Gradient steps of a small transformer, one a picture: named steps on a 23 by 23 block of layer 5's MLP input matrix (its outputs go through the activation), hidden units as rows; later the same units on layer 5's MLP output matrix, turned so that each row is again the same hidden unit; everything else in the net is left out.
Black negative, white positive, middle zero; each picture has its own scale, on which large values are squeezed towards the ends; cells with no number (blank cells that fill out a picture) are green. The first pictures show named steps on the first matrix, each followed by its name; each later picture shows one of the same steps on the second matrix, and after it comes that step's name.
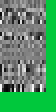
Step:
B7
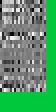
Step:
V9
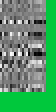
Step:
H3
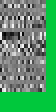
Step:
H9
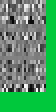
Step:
B7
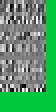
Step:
B7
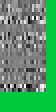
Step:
V9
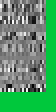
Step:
B7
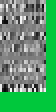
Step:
B7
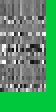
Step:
H3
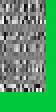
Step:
B7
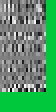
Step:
B7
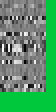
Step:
H9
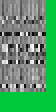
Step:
H3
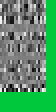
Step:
B7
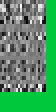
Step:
B7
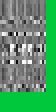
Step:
H3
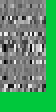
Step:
H9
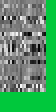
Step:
H9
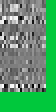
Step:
V9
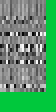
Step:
H3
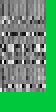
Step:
H3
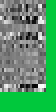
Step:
V9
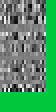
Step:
B7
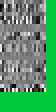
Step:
B7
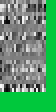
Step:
B7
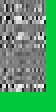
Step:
V9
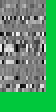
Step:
H9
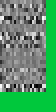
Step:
V9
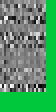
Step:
V9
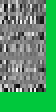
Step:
B7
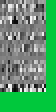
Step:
B7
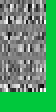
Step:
B7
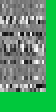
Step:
H9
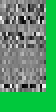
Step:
V9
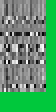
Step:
H3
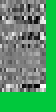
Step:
V9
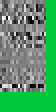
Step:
V9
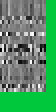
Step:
H3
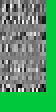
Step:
B7
